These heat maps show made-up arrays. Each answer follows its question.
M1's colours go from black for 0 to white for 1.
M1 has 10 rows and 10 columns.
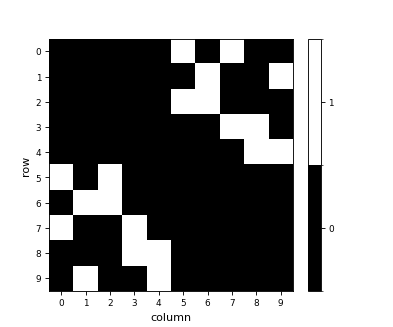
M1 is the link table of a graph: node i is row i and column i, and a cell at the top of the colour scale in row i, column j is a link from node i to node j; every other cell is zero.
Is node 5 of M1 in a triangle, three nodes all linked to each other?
no
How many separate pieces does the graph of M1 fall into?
1
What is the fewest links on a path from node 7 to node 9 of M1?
4
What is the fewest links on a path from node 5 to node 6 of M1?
2
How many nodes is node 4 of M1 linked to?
2
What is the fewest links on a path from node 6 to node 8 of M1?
4
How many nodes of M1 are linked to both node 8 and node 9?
1
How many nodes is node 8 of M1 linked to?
2
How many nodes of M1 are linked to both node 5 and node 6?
1
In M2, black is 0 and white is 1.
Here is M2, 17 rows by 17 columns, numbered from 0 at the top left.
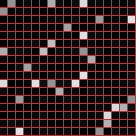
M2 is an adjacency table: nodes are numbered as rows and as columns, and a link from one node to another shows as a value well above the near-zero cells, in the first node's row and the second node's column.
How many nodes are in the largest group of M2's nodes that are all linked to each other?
3
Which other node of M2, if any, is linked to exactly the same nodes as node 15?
node 14
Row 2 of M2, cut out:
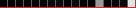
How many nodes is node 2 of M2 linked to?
2
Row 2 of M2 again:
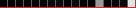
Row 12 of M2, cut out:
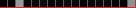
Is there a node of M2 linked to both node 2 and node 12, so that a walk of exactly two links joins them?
yes
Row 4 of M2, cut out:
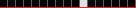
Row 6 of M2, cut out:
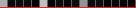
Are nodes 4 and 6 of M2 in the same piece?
yes
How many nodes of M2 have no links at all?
0
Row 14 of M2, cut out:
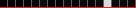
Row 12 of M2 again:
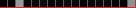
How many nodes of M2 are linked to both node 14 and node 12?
0
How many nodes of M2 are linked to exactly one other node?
10
